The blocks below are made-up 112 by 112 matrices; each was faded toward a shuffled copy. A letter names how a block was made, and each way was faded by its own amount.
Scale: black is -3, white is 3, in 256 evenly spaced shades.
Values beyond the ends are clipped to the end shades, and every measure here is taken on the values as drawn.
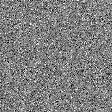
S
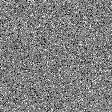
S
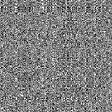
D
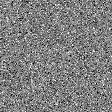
S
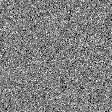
S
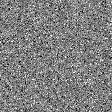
S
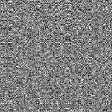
D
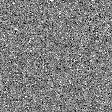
S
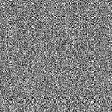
D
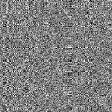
D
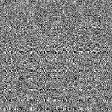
D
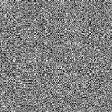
D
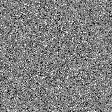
S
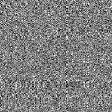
D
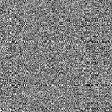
D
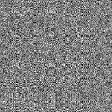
D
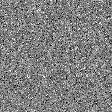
S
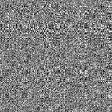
D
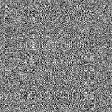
D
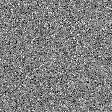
S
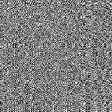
D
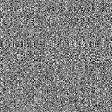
D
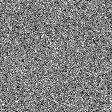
S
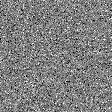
S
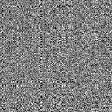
D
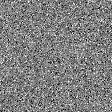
S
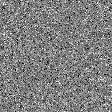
S
